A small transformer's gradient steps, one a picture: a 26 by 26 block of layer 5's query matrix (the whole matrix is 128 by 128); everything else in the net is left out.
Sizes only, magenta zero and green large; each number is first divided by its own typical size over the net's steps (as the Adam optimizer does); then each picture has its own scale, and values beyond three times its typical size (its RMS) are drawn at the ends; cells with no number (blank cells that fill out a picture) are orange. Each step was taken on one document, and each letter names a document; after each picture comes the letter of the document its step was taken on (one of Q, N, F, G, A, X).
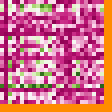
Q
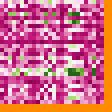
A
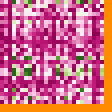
A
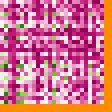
Q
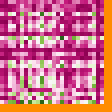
Q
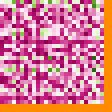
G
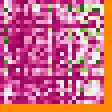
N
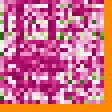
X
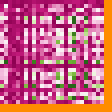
N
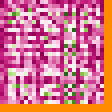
Q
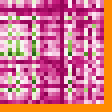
X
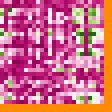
N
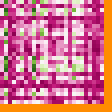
G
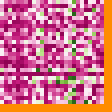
N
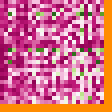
N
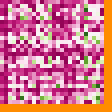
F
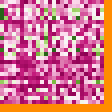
X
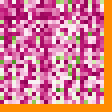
G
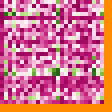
A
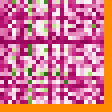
A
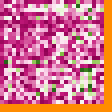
N
